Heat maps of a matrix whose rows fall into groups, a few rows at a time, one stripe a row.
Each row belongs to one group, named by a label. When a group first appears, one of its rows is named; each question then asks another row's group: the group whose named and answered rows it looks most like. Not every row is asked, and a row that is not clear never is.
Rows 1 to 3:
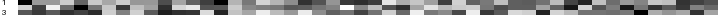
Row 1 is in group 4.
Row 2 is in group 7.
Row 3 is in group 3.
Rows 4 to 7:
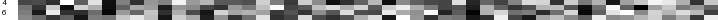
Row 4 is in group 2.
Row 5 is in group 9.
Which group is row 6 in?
9
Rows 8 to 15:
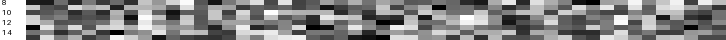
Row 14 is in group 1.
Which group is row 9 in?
2
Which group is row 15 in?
4
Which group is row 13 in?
4
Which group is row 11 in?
7
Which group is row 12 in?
7
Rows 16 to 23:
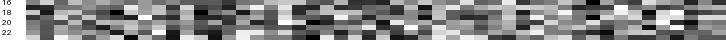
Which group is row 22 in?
1
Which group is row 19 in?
9
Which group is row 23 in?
7
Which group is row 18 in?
9
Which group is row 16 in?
4
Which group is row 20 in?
4
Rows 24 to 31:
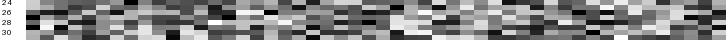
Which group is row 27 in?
4
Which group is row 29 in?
4
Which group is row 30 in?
2
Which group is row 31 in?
7
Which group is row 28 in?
3
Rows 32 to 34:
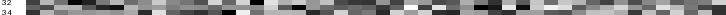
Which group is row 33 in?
9
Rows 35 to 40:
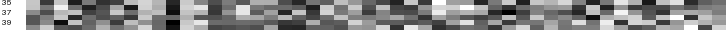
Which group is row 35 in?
9
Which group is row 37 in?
7
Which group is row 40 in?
2
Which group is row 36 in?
7
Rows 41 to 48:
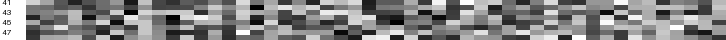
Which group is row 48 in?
2
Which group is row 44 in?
2
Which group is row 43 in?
7
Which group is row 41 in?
7
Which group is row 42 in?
3
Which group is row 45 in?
2
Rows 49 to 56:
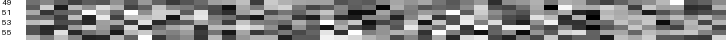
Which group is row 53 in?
7
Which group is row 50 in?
4
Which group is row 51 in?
1
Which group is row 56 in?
7
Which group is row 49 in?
3
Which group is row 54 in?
1
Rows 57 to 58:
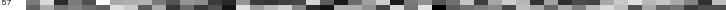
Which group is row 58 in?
4
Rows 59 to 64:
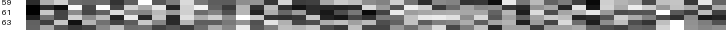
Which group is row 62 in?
1
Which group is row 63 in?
9
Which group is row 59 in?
9
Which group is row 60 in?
2
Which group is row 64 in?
3
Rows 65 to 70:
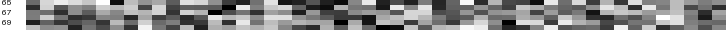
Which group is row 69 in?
3
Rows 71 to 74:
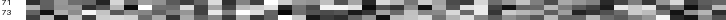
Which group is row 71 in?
3
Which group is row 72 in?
7
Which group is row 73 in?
1
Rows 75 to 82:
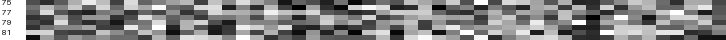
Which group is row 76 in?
2
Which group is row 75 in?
1
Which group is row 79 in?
9
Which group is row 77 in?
3
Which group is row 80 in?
1
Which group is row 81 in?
2
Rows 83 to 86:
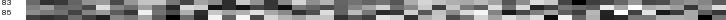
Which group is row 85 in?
7
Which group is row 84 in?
2
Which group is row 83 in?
1
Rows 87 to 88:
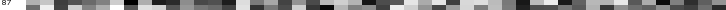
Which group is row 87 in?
7
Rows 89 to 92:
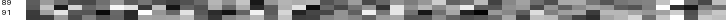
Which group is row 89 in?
3
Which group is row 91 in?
9
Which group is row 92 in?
9
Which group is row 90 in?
4
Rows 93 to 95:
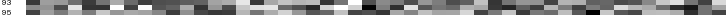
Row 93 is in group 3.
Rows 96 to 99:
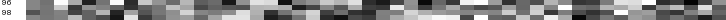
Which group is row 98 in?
1
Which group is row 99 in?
1
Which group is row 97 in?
9
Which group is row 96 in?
7
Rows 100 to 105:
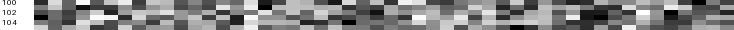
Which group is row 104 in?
1
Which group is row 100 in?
4
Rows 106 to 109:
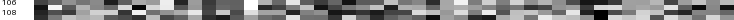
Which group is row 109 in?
9
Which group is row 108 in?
1
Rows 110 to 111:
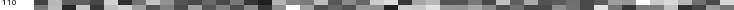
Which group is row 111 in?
4
